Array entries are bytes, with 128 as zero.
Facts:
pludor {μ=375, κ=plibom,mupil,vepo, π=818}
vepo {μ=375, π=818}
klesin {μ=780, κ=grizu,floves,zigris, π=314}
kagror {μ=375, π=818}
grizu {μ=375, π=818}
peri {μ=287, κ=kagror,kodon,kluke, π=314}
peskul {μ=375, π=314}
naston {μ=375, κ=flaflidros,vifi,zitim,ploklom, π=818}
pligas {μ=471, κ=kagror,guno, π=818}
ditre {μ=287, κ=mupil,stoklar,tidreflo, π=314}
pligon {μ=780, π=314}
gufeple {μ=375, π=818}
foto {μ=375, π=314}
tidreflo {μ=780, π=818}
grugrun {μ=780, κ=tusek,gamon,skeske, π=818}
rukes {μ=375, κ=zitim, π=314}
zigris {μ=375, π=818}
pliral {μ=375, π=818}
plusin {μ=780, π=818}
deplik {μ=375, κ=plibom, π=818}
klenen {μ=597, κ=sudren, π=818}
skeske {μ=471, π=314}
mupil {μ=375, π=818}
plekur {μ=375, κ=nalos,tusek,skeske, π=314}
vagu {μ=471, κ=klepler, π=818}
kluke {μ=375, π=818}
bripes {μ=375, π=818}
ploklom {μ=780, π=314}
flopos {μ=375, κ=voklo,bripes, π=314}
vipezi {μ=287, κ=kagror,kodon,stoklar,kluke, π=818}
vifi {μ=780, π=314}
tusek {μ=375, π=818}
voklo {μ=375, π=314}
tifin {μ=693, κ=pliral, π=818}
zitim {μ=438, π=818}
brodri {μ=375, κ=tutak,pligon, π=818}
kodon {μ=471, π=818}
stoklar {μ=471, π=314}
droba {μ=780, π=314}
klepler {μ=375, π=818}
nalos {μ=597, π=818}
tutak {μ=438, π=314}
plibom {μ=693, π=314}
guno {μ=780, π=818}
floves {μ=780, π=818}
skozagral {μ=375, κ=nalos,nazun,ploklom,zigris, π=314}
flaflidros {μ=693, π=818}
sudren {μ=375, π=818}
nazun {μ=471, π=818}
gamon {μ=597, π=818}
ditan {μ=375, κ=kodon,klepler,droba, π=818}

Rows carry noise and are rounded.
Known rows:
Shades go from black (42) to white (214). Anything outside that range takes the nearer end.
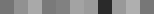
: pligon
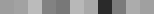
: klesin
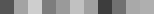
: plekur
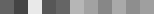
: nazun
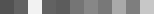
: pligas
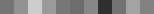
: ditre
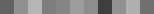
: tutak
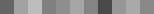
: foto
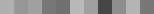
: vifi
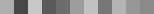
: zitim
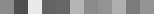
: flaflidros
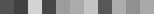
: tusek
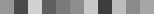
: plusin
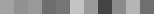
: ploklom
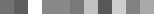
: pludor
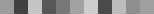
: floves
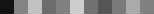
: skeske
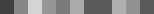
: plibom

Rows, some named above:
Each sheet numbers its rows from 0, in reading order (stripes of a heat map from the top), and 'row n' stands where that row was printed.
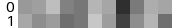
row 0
klesin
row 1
ploklom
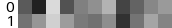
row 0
gamon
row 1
ditre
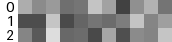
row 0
ploklom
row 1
kodon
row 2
vipezi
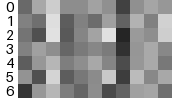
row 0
flopos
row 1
ditan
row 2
grugrun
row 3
droba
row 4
voklo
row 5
plusin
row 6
stoklar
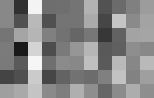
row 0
klenen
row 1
guno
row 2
peri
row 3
nalos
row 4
brodri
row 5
kodon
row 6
rukes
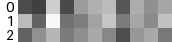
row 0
tusek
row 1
naston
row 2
voklo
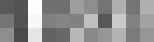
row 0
tifin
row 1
deplik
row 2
flaflidros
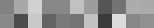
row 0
skozagral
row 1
tidreflo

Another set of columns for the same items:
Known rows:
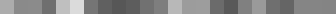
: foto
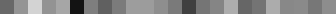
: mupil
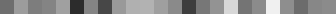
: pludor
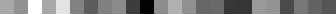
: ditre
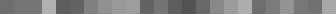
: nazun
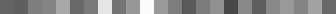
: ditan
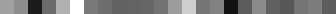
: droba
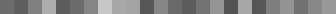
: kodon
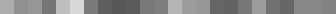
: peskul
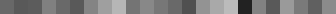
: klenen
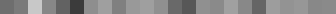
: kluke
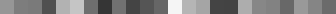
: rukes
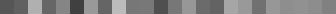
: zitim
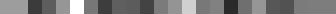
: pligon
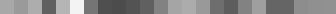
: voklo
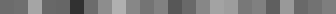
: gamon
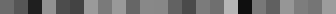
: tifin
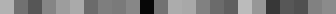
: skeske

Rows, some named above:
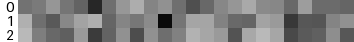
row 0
nalos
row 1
skeske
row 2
plekur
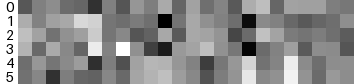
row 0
naston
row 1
stoklar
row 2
skozagral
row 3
peri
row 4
pludor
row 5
deplik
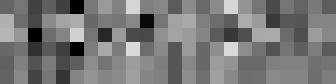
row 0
grugrun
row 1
skeske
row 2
plibom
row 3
grugrun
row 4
plusin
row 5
guno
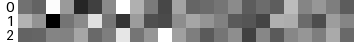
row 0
vipezi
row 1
plibom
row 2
ditan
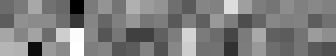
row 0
tusek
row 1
tidreflo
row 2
tutak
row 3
klesin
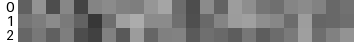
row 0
floves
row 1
nalos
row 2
flaflidros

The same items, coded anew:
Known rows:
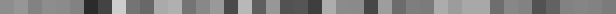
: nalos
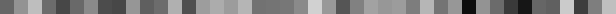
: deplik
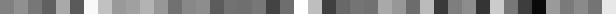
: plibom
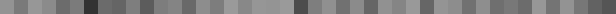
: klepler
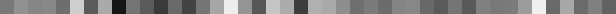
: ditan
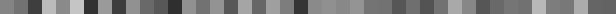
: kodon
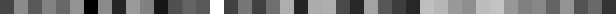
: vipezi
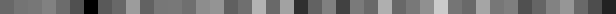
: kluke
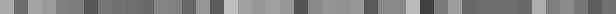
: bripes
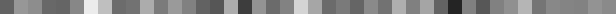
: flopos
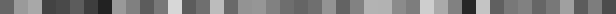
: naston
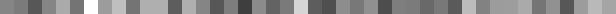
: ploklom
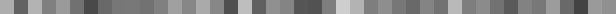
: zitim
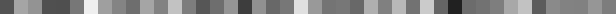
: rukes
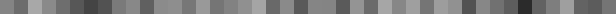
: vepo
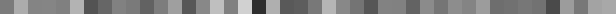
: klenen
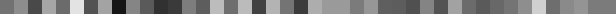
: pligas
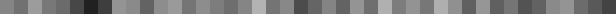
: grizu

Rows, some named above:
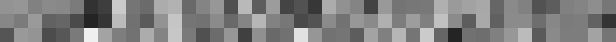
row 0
nalos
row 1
tusek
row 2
rukes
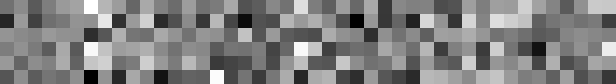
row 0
klesin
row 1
peri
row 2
gamon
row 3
plibom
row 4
tutak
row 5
vipezi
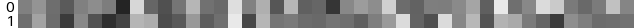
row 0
grugrun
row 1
tifin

